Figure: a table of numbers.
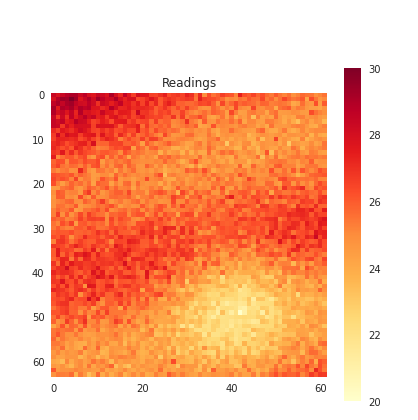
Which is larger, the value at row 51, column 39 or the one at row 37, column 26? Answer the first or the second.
the second
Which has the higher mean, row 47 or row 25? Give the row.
25
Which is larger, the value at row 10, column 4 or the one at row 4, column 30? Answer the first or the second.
the first
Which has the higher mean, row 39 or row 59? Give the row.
39
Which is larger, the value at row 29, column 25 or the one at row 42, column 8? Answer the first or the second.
the second
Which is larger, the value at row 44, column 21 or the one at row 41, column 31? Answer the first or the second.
the first
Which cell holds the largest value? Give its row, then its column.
1, 4
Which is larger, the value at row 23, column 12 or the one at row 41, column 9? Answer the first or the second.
the second
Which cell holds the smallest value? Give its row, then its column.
49, 42
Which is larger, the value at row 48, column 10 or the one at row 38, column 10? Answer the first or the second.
the second
